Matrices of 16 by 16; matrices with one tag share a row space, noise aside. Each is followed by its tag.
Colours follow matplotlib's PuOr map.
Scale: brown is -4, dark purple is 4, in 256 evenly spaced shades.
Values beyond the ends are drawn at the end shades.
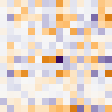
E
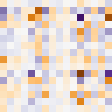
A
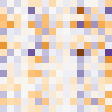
A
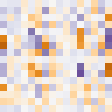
A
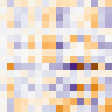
E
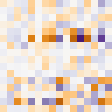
E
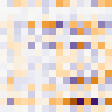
E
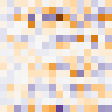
E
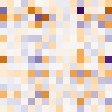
A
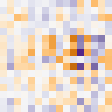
E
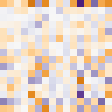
A
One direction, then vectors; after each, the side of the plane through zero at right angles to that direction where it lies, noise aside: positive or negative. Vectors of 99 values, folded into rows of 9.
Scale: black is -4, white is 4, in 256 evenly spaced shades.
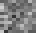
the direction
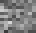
positive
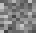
positive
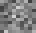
negative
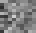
negative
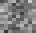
positive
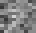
negative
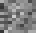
negative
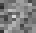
negative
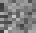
negative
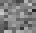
negative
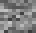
positive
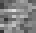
negative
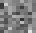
negative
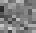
negative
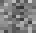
positive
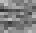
negative
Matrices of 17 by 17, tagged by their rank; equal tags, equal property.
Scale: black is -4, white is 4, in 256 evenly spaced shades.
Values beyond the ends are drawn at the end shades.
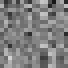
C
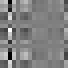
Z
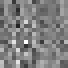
C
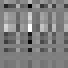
Z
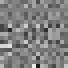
C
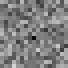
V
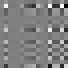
Z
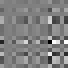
Z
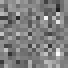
C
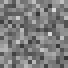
V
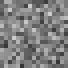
V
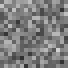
V
